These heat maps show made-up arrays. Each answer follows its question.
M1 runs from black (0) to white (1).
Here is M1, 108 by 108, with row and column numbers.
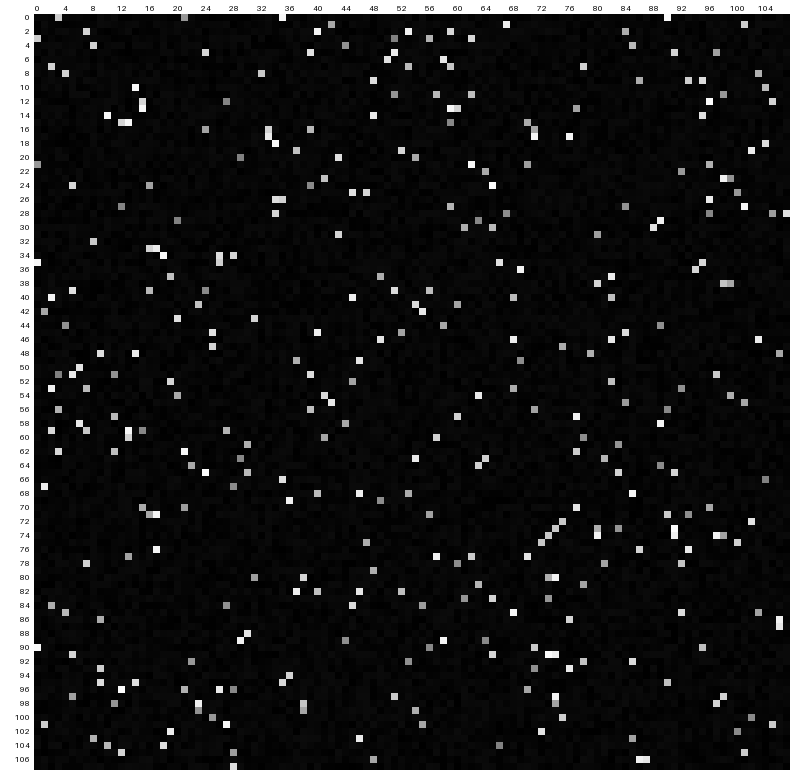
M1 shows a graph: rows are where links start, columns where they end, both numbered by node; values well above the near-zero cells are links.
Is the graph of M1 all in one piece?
yes
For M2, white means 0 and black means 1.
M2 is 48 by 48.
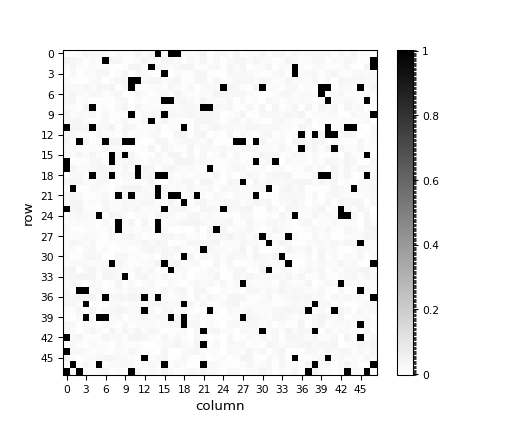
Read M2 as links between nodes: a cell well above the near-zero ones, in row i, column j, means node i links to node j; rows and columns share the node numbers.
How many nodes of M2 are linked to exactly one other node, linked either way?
1
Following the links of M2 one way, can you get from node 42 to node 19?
no
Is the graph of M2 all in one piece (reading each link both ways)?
yes
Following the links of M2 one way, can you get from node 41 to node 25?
no
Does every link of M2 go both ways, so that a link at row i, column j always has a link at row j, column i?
no
